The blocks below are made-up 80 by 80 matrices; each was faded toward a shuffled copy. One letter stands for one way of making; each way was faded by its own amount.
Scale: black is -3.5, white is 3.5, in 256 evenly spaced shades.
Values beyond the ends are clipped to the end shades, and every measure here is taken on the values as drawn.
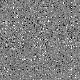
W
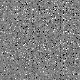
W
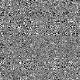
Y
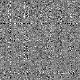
Y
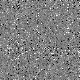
W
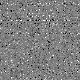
W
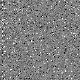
W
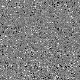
W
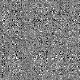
Y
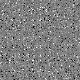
W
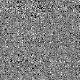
Y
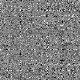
Y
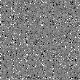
W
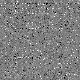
W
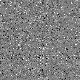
W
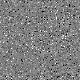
W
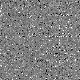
W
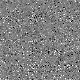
W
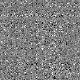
Y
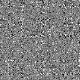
Y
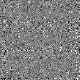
Y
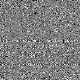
Y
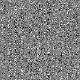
Y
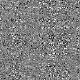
Y
